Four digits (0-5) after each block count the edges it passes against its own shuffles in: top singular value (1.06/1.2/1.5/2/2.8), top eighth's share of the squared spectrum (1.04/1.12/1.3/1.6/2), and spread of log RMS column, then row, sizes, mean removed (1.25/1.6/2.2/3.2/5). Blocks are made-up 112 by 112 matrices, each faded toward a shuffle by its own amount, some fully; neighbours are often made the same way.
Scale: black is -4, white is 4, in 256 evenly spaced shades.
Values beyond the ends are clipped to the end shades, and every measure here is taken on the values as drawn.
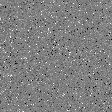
0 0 0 0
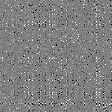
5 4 2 2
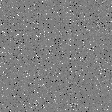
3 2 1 0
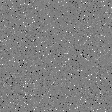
2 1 0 0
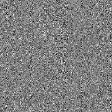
3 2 3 0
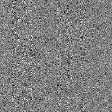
3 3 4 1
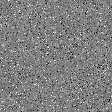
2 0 0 0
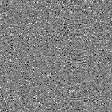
4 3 1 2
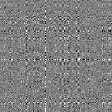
5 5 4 3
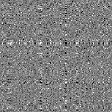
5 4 3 3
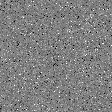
1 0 0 0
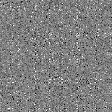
4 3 2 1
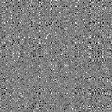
5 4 3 3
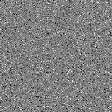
4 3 2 2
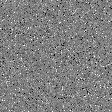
0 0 0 0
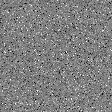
1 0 0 0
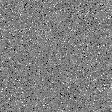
3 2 0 0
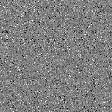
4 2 1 1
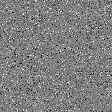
3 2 0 1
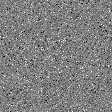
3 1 0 0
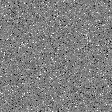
1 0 0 0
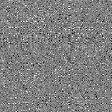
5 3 2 2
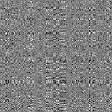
5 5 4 3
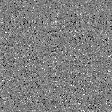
4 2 1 1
